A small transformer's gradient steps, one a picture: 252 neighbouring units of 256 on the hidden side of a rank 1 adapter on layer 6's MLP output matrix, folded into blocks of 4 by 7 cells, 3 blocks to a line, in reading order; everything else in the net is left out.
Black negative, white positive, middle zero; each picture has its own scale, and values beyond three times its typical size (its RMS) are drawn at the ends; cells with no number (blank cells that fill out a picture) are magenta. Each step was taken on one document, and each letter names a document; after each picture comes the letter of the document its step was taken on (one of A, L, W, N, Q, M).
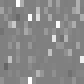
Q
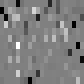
Q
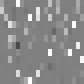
Q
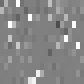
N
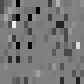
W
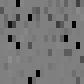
N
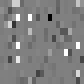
W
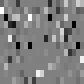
N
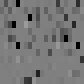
N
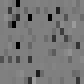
W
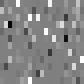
Q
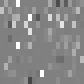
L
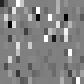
Q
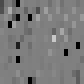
W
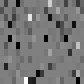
N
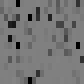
N
